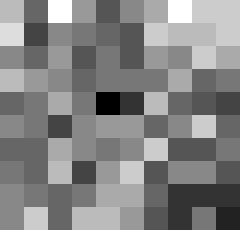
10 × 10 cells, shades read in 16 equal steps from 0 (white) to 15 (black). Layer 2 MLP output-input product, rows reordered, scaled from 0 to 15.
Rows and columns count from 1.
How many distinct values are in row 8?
8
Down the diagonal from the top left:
4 11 6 9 15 6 3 7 12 13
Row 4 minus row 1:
0 -3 7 3 -2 1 3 5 6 5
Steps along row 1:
up down up up down down down up same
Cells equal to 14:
0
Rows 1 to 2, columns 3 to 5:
0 6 10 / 7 8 9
